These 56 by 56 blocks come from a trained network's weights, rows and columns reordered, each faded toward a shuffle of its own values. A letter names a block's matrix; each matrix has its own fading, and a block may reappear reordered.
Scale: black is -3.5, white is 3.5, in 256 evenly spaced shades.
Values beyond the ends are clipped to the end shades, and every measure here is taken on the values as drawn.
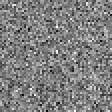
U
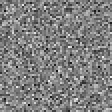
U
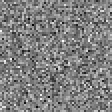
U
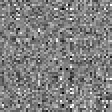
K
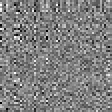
K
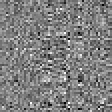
K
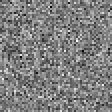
U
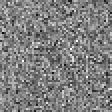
U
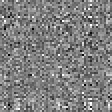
K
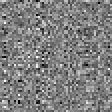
K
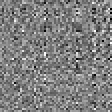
K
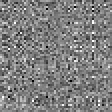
K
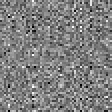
K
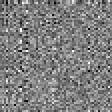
K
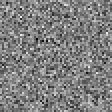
U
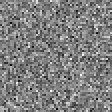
U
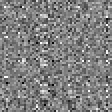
K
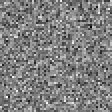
U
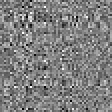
K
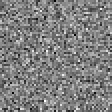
U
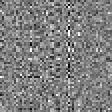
K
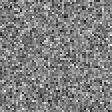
U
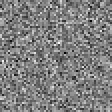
U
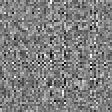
K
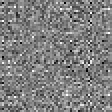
K
